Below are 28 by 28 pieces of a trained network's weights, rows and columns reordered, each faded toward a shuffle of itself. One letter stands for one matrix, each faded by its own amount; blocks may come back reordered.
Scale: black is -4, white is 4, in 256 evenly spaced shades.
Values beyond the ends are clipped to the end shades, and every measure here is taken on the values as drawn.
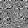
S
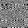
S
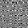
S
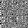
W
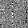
W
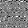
S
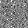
W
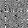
W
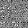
W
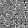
W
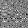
S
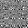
S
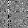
W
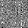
W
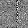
W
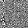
W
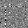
W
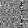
W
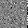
W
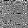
S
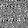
S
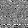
S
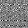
S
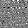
S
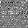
S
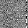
W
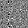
W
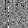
W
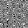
W
